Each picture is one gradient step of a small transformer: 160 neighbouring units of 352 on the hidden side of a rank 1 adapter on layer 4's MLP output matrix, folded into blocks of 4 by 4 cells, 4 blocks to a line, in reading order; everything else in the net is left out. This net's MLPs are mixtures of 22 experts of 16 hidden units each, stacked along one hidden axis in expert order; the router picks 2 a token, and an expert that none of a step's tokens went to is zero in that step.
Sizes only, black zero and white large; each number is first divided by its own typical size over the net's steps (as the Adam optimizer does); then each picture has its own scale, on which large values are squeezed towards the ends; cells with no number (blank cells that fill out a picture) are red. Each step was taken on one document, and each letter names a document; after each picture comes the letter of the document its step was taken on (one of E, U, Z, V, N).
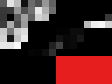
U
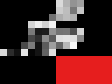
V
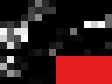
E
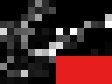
E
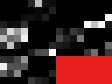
E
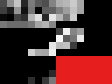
V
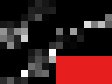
E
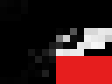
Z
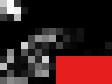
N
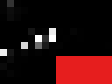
N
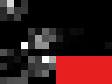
N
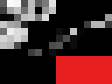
U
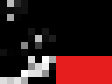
N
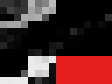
U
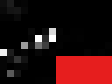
N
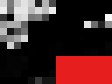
U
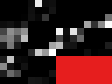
E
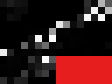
N
